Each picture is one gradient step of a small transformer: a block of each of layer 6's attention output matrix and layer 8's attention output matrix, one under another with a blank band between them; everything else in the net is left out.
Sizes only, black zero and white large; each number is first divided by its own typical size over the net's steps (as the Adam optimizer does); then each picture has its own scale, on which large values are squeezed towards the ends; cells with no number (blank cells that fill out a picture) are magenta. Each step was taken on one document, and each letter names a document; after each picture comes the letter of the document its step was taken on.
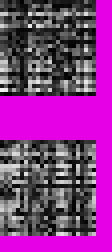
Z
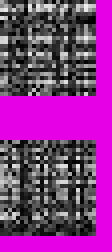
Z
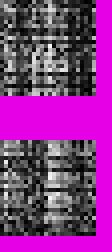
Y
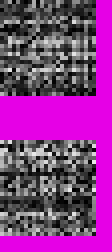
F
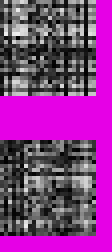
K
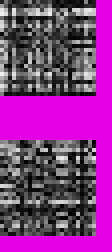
Z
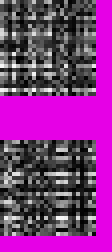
Z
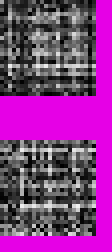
F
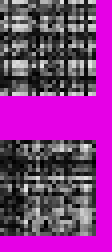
K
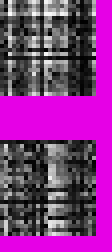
Y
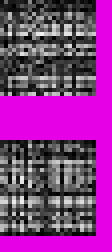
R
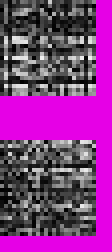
K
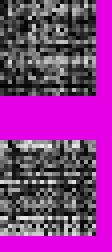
F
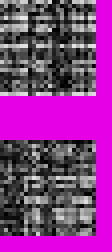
K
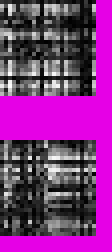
Y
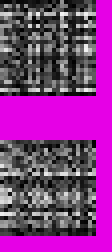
Z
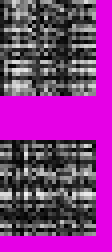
K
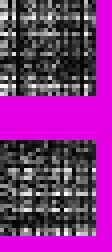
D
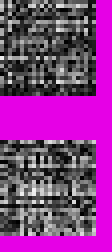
F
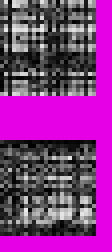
K
